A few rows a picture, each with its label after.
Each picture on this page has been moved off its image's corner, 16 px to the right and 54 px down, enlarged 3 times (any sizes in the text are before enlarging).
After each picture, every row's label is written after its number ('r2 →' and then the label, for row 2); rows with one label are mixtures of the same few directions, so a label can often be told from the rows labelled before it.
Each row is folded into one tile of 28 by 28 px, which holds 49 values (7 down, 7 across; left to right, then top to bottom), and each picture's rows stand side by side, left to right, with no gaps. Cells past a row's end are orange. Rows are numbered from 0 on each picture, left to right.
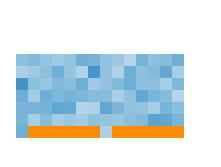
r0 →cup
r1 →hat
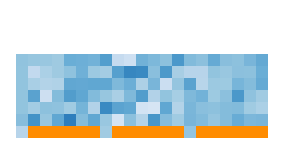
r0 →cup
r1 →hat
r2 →cup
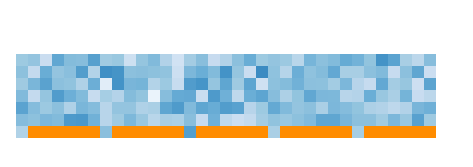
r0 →hat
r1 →cup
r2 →cup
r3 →hat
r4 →cup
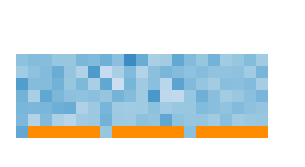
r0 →cup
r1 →cup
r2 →hat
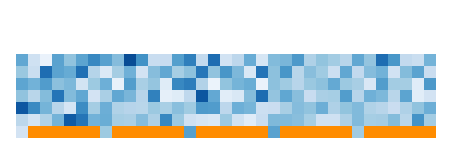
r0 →hat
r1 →cup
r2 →hat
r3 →hat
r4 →cup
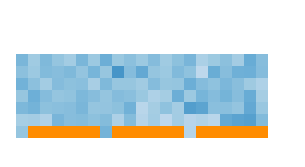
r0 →hat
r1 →hat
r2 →hat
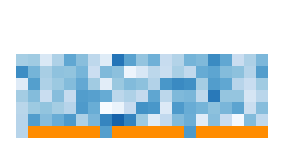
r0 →cup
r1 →hat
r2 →cup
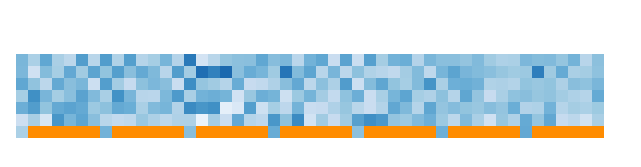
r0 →hat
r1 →hat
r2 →hat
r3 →hat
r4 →hat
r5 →cup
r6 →hat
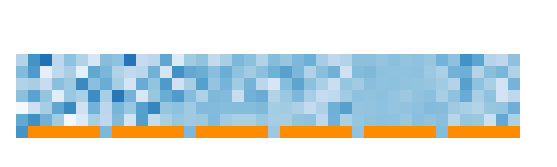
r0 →hat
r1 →hat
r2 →cup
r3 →cup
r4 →cup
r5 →cup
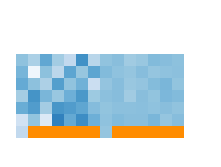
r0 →hat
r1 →cup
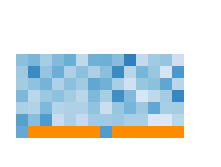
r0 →hat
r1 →hat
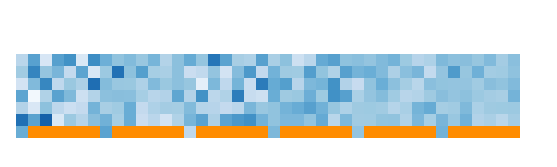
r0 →hat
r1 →hat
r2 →cup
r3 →cup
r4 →cup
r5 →hat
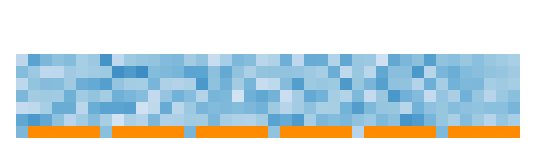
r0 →hat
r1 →hat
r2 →cup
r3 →hat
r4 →hat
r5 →cup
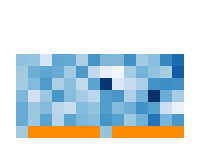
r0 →hat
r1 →cup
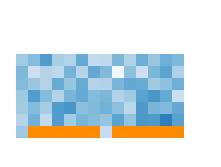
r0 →hat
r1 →hat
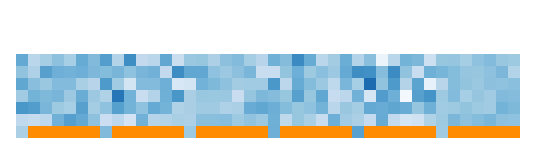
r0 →hat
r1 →hat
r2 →cup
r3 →cup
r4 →cup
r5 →cup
